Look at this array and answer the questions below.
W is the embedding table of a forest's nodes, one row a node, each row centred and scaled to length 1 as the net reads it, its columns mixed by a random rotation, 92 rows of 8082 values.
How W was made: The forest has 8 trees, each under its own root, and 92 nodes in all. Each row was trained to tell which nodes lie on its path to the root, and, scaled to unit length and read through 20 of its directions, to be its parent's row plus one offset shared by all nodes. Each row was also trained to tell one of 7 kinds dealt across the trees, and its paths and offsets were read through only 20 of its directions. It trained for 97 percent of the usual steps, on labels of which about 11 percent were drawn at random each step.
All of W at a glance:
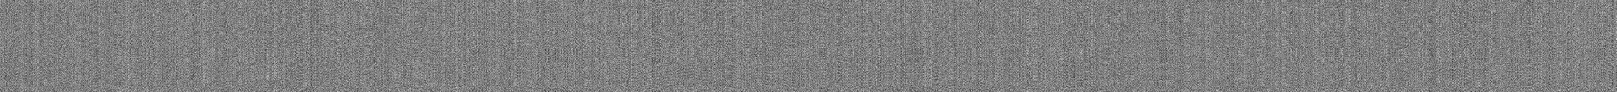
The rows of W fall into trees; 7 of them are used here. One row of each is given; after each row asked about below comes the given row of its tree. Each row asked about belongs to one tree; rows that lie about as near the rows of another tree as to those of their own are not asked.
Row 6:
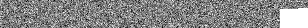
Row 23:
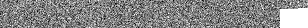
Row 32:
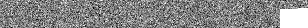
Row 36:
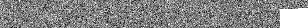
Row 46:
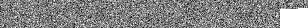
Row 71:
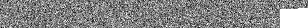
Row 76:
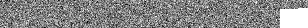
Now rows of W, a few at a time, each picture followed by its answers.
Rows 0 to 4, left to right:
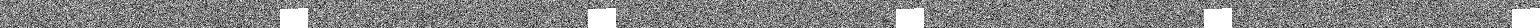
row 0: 23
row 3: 36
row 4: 76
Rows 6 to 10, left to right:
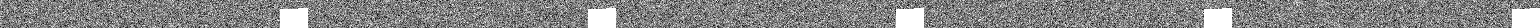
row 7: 36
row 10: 32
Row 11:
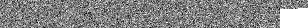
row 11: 76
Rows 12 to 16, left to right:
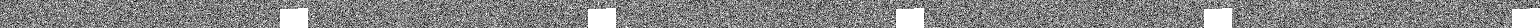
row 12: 23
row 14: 71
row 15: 23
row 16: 32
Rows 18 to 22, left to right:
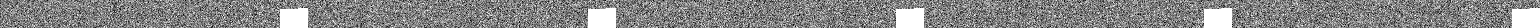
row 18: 23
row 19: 32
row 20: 23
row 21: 32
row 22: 32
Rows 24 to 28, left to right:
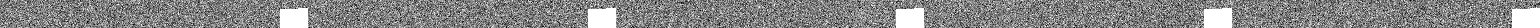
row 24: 76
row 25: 71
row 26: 71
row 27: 76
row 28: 6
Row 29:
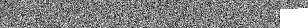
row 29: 76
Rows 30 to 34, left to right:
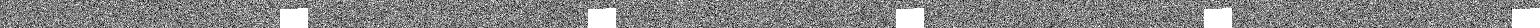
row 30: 71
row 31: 32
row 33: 6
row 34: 76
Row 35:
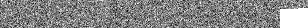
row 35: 23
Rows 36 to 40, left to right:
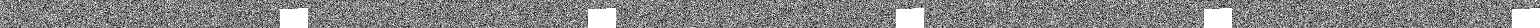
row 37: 23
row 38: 6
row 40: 23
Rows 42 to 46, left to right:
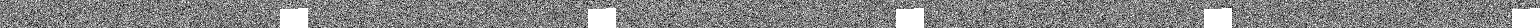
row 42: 76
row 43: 32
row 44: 23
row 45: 76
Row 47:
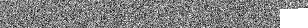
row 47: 23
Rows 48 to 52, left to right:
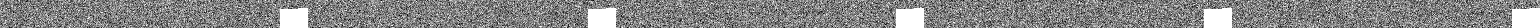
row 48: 36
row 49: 32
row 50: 32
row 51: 6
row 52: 36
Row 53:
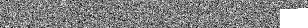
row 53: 32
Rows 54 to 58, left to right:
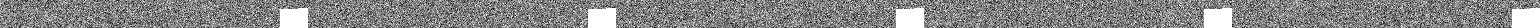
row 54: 36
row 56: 36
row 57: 71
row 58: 32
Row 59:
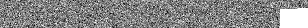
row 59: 32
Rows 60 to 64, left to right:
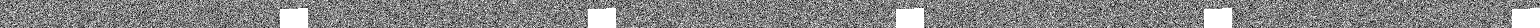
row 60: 23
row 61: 46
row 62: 76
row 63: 71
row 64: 6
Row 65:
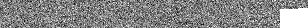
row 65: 71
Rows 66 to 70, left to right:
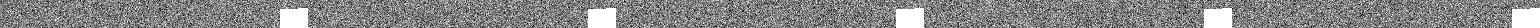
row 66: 76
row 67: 76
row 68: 23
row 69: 32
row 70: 76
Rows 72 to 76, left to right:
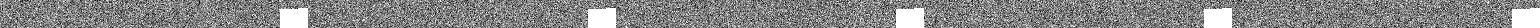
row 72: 46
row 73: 76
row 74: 71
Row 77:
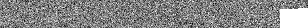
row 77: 71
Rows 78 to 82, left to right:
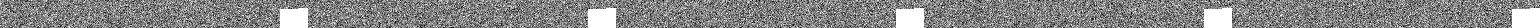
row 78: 36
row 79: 76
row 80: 23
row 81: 6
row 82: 23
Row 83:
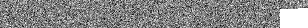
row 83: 23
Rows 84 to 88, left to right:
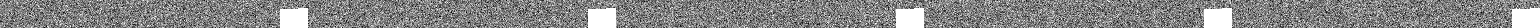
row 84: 76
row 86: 71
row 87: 32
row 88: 36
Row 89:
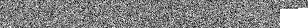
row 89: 71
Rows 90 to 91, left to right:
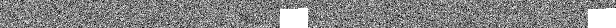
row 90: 46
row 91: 32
